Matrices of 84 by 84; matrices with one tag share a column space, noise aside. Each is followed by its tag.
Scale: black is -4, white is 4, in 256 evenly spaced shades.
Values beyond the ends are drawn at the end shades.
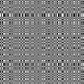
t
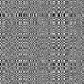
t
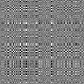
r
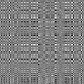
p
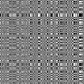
t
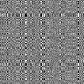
t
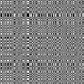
t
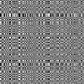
t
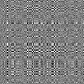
r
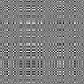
r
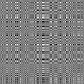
p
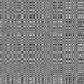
p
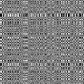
t
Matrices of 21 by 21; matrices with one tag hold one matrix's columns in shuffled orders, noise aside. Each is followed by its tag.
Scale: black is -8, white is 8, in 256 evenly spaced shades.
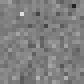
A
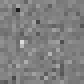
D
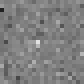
D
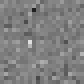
D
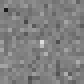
D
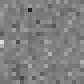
D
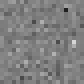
D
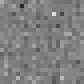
A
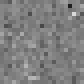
A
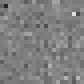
A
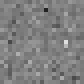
D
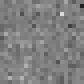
A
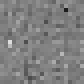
D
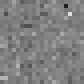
A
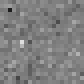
D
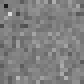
A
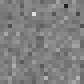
A
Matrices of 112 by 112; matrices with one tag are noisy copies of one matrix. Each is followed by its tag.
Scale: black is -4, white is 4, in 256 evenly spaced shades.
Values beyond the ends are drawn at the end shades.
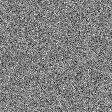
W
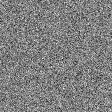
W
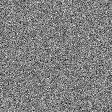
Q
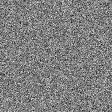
Q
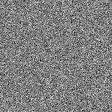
Q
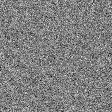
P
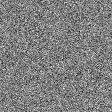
W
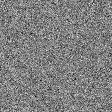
P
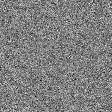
P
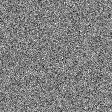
W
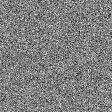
W
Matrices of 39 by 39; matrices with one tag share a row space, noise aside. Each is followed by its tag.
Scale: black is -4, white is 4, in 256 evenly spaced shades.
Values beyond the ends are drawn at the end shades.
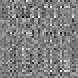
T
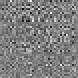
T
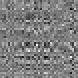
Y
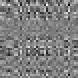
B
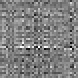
Y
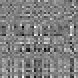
Y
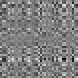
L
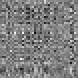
Y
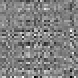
Y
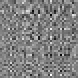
T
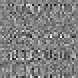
T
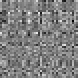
L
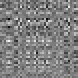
B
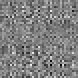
T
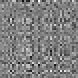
T
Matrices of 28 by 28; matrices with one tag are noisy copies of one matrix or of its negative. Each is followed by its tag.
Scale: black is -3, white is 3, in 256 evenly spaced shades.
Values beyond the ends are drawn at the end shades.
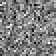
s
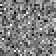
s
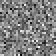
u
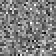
u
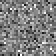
u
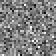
u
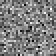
u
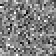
s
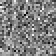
s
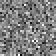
u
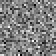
u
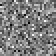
s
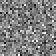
u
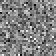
u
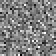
u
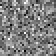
s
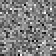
u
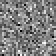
u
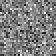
u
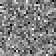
s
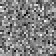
s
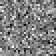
s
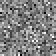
u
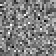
s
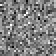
s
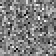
s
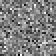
u
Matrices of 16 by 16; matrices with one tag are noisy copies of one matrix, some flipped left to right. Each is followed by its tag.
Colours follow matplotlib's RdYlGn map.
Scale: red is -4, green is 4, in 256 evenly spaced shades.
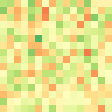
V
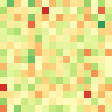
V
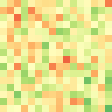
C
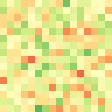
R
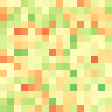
R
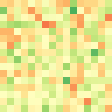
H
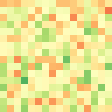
C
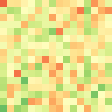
C
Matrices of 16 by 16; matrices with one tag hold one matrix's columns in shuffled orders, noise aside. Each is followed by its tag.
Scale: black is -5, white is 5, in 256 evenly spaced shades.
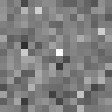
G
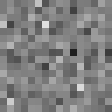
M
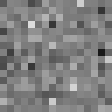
M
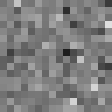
M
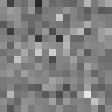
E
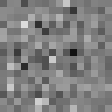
M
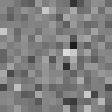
G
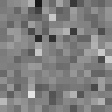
E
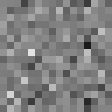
G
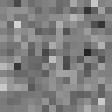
M
